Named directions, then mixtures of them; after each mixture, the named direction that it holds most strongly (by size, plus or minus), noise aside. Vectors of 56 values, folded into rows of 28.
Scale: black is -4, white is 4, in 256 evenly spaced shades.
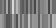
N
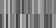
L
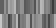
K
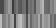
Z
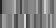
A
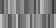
K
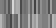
N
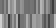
K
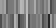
Z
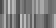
L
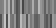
L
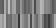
K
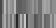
A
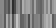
L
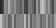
K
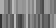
Z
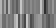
A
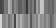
Z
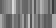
K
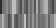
A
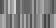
K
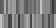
K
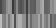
Z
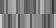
K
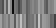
Z
